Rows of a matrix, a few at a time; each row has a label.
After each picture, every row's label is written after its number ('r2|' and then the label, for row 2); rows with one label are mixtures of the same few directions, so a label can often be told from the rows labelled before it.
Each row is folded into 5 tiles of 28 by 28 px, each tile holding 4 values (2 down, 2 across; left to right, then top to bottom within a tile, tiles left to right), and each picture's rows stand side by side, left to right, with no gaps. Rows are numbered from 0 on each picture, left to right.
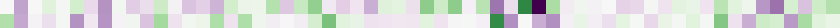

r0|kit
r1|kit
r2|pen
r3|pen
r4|kit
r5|kit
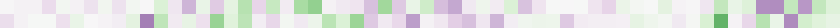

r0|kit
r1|kit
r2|pen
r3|pen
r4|kit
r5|kit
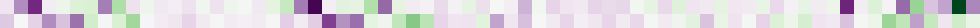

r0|pen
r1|pen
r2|pen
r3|kit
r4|pen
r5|kit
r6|pen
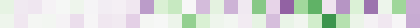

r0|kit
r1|pen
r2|pen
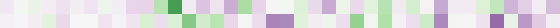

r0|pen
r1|pen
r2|kit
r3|kit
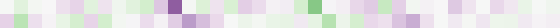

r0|kit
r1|pen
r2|pen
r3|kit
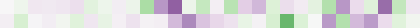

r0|kit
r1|pen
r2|kit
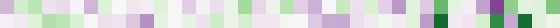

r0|pen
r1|kit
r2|pen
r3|kit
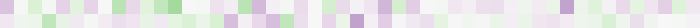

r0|pen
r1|pen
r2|kit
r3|kit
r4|pen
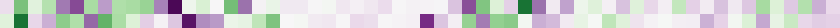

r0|kit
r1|pen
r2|kit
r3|kit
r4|pen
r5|kit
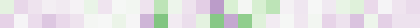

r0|pen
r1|kit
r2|kit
